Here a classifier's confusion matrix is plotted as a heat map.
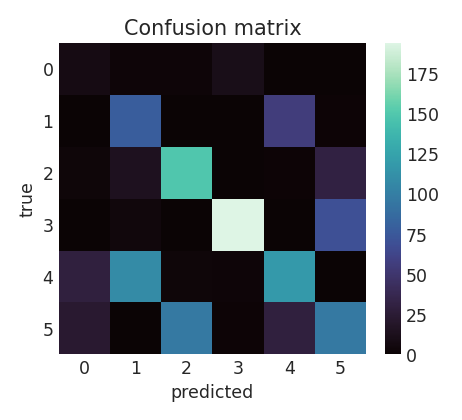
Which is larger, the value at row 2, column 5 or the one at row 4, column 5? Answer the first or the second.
the first
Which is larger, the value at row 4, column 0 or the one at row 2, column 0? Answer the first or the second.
the first
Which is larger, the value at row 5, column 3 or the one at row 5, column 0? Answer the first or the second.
the second
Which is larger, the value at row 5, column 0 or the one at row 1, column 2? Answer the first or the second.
the first
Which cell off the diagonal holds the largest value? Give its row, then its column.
4, 1
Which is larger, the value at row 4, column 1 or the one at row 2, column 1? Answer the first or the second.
the first
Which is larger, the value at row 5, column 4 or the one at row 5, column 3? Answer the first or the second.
the first
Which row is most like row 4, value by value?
1
